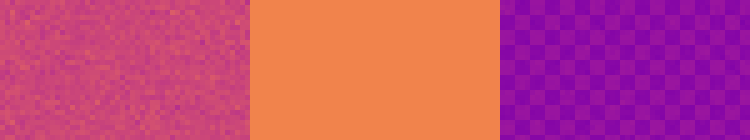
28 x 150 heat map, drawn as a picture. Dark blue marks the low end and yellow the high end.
The table splits into one row of 3 panels. Panel 1,1: middling, fine-grained, faint in contrast. Panel 1,2: high, flat. Panel 1,3: low, checkered, faint in contrast.
